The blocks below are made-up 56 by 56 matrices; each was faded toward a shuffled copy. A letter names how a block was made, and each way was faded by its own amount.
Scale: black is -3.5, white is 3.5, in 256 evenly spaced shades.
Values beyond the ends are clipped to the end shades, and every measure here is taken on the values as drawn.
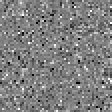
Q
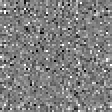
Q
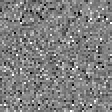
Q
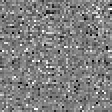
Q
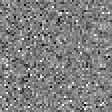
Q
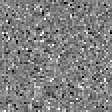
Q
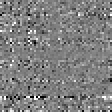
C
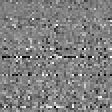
C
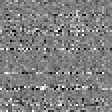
C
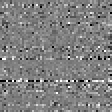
C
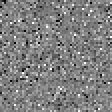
Q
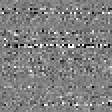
C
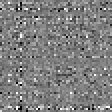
C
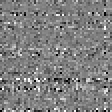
C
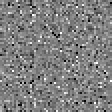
Q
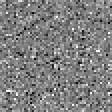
Q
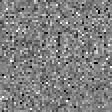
Q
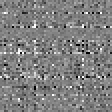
C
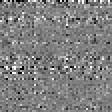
C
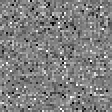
Q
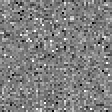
Q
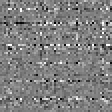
C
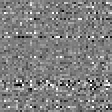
C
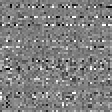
C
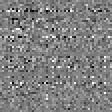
C
